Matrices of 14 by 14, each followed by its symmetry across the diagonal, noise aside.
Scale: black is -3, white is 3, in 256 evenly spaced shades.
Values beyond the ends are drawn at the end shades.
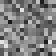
antisymmetric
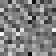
antisymmetric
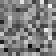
antisymmetric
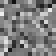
antisymmetric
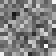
symmetric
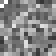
symmetric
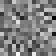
antisymmetric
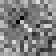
symmetric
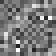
symmetric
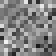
symmetric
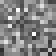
symmetric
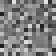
antisymmetric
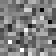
antisymmetric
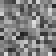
antisymmetric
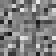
antisymmetric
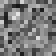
symmetric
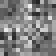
symmetric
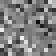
antisymmetric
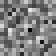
symmetric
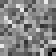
symmetric
